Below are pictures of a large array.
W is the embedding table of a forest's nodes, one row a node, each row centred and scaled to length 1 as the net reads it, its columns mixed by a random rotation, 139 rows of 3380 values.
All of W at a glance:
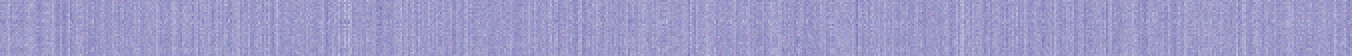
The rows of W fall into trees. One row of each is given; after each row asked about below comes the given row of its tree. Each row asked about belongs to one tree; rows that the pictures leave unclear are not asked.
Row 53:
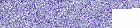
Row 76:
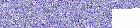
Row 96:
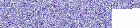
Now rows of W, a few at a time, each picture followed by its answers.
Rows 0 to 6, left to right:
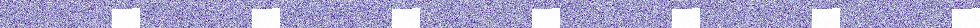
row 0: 96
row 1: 96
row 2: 96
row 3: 76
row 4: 96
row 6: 76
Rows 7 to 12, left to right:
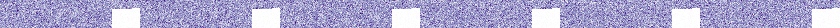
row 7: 53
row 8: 53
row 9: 76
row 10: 96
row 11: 96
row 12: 96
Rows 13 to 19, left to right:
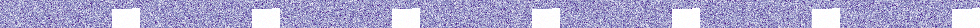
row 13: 76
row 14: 76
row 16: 76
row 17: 53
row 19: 53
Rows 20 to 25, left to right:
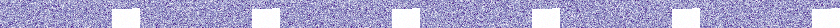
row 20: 96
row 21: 96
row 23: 53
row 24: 53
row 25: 76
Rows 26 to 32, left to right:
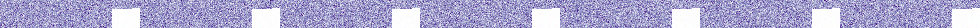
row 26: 96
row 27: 96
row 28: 96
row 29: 76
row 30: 53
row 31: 53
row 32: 96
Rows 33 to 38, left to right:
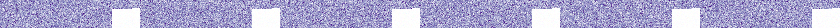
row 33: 53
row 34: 96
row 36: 96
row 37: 76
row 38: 53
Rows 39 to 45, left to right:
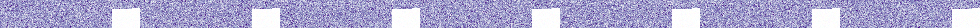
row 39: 53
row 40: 96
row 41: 96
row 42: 76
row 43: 96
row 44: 96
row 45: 53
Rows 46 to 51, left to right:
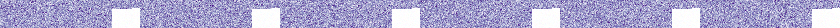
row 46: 96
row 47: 76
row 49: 53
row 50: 53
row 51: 53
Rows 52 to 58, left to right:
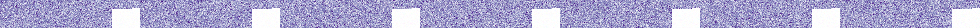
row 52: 53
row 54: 76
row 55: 76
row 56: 53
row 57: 76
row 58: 53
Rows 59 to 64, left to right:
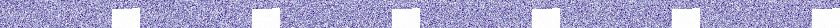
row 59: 53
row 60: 53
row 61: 96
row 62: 96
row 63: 96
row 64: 96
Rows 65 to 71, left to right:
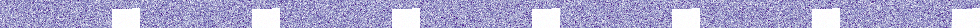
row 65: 53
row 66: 96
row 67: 53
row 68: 76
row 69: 76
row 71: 96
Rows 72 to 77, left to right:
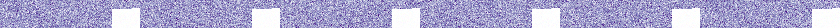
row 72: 53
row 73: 76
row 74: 96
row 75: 76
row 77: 53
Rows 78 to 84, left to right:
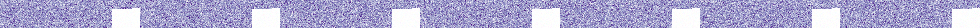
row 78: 96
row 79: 76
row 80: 53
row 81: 96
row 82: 96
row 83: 96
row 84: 53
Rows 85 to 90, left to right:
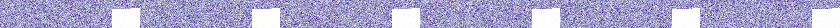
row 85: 76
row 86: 76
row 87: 76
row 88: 96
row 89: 96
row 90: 53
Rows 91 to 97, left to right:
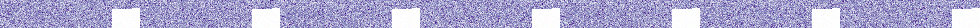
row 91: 96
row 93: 96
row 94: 76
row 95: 96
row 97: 76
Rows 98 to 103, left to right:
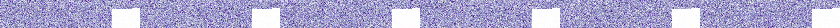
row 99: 96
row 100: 96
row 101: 96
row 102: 76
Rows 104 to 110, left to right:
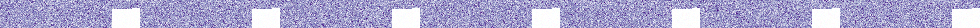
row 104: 96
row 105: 96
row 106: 76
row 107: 96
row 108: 96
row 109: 53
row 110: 76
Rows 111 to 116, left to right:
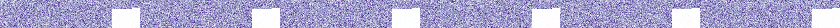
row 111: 96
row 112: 76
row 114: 96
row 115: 76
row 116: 96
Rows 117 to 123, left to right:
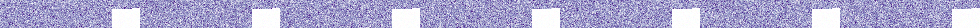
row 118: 53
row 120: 76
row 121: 53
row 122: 53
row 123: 76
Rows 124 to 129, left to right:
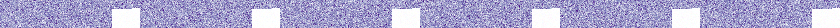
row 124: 76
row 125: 76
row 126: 96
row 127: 76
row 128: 53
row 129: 53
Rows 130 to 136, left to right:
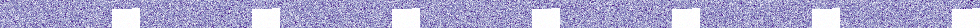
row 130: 76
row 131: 96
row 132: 76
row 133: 76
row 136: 96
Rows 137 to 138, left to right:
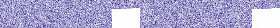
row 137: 76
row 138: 76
